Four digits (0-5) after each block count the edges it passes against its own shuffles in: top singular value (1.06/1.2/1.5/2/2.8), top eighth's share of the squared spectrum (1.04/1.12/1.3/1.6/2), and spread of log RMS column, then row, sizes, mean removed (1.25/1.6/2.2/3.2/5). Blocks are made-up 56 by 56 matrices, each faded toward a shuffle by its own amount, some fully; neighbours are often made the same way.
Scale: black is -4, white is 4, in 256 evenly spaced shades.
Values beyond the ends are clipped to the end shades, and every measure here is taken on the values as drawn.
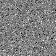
0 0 0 0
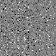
3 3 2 0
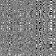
4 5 3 2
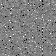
2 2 1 0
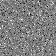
2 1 0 0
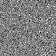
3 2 0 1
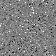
1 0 0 0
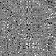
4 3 2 1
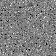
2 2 0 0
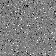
1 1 0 1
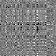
4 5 3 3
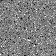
0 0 0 0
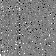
3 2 1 0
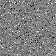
2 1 0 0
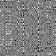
4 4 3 1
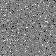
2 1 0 0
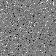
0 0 0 0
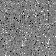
3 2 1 0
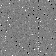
2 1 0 0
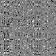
4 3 2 2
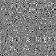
4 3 1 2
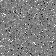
0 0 0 0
